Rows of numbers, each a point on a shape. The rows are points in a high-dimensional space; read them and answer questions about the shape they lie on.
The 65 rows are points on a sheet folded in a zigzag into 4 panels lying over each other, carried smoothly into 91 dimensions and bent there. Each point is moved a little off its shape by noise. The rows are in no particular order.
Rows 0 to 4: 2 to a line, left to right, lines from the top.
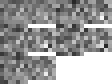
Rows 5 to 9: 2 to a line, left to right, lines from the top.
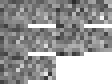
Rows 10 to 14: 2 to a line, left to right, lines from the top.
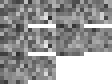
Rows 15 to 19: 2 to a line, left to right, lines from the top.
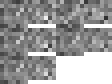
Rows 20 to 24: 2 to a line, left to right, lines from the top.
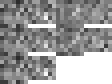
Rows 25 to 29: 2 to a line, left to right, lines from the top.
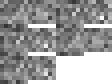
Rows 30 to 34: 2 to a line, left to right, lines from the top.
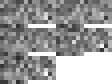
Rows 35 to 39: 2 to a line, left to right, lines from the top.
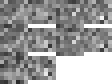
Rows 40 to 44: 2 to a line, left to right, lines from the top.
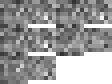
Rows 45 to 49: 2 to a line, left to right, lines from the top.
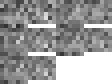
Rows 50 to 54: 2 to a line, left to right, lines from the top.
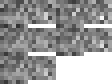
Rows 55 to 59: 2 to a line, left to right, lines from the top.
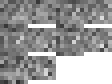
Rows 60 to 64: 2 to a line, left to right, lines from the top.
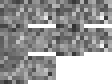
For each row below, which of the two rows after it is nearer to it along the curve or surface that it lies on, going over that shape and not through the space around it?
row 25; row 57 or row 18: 18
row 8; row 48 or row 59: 59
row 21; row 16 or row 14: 14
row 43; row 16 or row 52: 16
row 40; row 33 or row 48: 33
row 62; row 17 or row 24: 17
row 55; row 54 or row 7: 54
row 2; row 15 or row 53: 53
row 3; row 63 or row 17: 63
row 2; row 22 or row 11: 11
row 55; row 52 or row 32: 52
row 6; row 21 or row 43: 21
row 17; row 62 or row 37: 62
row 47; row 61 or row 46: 46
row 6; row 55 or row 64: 55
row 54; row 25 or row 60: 60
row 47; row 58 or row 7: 58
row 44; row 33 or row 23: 33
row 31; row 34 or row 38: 34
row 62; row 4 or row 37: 4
